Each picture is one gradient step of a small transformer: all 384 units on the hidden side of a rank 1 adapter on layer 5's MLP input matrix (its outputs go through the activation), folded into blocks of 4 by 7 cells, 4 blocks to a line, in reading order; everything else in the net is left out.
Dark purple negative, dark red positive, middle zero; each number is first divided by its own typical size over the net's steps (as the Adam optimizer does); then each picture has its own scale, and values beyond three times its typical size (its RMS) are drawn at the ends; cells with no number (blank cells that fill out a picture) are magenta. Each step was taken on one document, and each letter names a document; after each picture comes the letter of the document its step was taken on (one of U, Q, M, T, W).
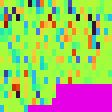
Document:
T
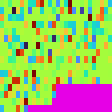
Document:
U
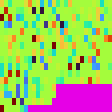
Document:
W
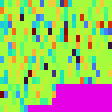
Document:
W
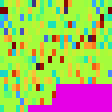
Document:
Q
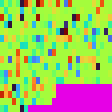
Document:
W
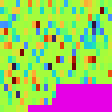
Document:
U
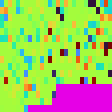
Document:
Q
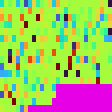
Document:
W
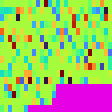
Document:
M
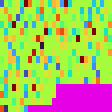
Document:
W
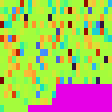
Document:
U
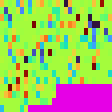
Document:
T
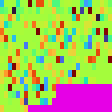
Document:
U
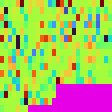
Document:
U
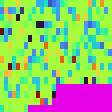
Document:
M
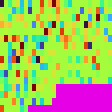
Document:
W
